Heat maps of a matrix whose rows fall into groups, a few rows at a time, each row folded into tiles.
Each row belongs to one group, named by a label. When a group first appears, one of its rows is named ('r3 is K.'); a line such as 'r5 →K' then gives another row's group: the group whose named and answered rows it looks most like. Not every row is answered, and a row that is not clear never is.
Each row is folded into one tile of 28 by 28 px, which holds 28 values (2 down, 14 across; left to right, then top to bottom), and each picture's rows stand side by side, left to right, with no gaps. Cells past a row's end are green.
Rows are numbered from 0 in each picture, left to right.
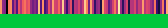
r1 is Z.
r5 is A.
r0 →Z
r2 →A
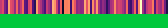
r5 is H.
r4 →A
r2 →H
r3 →H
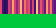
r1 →H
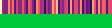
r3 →Z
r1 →Z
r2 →Z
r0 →H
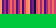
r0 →Z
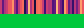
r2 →Z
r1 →H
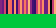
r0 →Z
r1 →Z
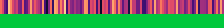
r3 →A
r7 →Z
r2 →H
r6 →H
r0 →H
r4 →A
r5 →Z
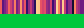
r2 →A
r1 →H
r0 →Z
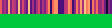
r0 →H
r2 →Z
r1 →Z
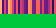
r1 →A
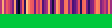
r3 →Z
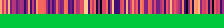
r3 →A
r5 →A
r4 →Z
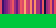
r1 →A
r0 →Z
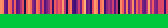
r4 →Z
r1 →A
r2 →A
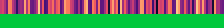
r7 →A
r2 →H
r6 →H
